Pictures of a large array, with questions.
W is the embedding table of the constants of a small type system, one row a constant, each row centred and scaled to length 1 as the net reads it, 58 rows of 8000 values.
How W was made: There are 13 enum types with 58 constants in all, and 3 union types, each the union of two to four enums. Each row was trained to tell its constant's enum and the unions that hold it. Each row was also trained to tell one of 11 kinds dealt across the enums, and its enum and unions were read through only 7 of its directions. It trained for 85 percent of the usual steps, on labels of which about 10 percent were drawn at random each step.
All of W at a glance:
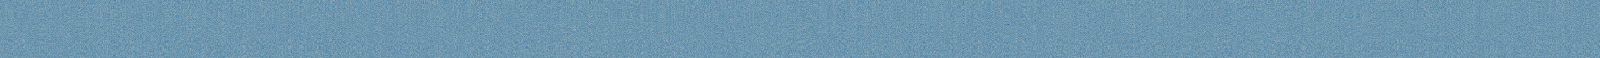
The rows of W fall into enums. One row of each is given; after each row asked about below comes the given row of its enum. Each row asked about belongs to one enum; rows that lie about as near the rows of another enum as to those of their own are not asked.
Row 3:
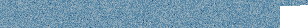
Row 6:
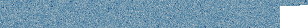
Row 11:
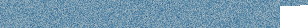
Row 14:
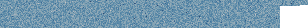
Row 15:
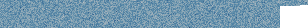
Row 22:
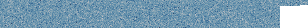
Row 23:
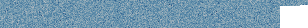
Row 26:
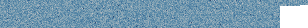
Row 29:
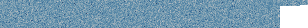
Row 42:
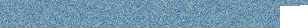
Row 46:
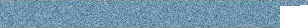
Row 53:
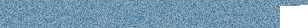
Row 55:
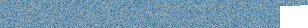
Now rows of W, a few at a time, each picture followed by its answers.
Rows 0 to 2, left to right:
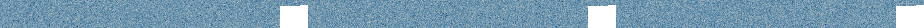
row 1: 29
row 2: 26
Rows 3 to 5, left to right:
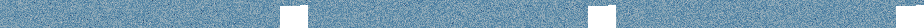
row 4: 46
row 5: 42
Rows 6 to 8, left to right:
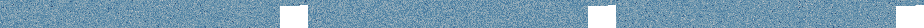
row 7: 29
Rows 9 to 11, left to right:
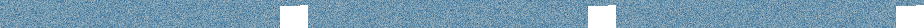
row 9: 11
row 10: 55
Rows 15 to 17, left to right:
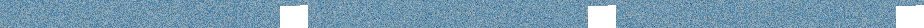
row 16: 23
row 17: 14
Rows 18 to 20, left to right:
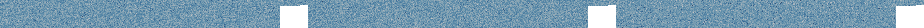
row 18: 11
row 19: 55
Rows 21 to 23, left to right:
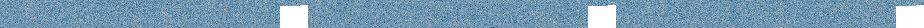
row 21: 55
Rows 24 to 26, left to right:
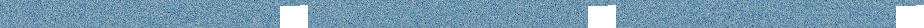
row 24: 42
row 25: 29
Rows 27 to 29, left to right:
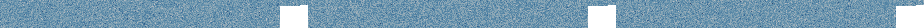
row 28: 42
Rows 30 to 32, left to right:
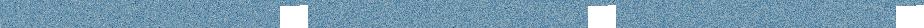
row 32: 26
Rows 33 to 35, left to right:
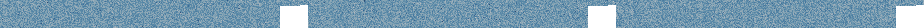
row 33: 3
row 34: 42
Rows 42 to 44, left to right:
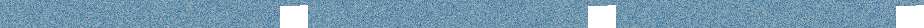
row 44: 15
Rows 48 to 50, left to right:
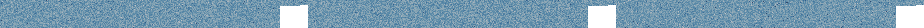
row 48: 46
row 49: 3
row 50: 26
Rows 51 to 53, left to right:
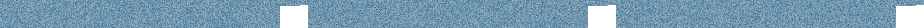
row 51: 55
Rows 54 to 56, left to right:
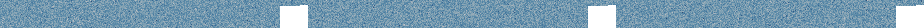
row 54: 14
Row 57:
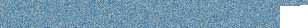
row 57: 26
